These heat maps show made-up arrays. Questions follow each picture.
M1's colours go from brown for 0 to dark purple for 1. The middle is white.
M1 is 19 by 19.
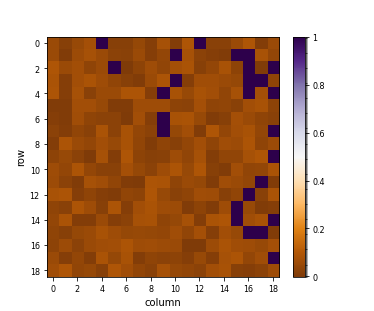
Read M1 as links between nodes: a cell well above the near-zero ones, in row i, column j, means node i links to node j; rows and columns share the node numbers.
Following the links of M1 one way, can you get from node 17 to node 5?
no
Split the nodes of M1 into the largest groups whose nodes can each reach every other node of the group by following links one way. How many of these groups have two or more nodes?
0
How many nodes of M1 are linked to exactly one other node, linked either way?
4
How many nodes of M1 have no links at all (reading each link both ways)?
1
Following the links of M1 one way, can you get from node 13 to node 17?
yes
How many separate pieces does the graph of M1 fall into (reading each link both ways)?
2
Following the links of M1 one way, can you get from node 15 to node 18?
yes
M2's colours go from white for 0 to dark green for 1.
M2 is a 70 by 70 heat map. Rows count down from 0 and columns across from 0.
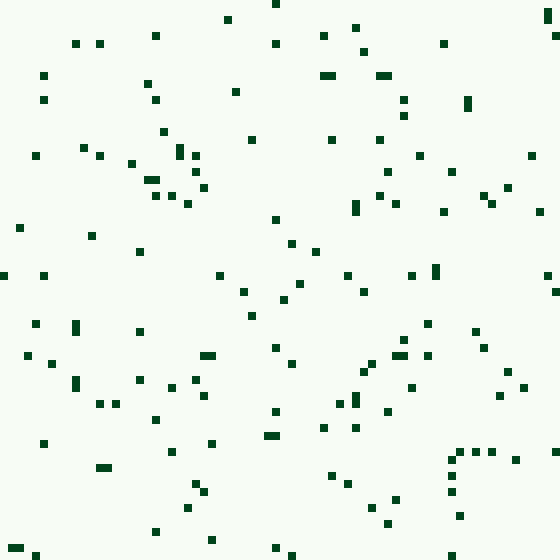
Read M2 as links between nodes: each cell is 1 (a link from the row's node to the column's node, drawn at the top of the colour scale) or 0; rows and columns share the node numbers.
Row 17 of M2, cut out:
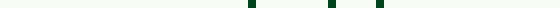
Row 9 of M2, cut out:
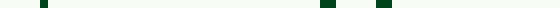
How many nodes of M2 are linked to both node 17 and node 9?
2
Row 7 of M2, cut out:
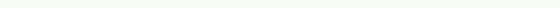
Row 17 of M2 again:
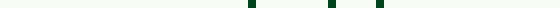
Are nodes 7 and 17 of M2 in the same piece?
no
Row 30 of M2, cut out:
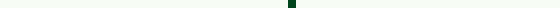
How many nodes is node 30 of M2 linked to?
1
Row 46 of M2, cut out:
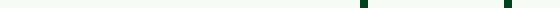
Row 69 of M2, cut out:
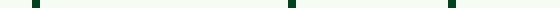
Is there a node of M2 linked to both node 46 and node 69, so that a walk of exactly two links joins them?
no
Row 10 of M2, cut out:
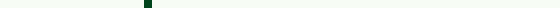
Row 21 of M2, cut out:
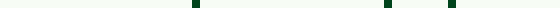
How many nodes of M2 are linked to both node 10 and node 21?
0
